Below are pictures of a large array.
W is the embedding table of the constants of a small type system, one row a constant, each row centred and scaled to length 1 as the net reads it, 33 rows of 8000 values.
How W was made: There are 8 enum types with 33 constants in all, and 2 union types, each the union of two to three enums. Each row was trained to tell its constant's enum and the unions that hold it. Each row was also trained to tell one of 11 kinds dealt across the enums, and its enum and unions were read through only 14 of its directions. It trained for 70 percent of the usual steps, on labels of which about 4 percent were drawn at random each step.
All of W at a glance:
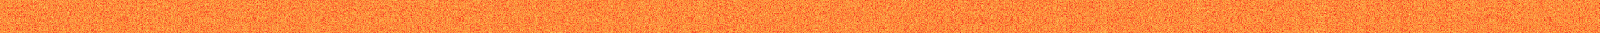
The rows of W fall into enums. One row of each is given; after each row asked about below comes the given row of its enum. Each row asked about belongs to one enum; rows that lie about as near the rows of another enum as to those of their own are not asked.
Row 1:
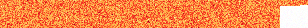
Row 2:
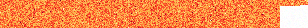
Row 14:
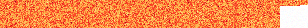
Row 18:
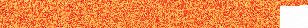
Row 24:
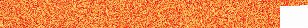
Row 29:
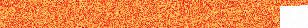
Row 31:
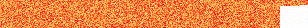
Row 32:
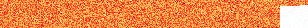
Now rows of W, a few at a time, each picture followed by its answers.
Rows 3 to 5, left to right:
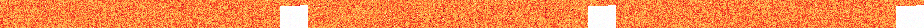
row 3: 18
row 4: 1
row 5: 2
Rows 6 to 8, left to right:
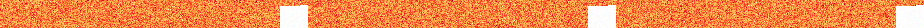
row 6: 2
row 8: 29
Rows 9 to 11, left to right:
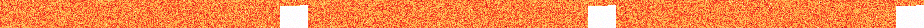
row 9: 31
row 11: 14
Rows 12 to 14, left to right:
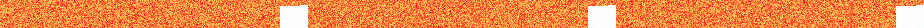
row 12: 29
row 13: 24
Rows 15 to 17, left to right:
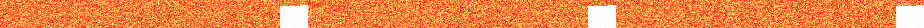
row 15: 32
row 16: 29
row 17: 18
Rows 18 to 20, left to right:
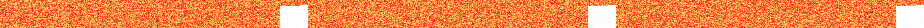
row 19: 31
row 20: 31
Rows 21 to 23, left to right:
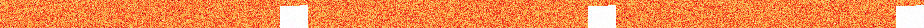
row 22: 18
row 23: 31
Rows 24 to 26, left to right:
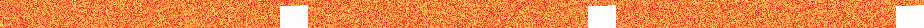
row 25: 29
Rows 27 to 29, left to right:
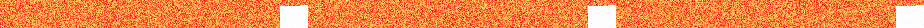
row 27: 2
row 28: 2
